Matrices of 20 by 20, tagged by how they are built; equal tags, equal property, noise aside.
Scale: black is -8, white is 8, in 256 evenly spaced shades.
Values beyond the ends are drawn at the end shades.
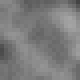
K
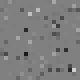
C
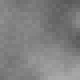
K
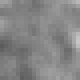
K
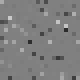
C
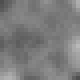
K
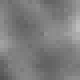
K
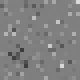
C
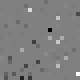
C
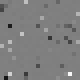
C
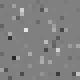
C
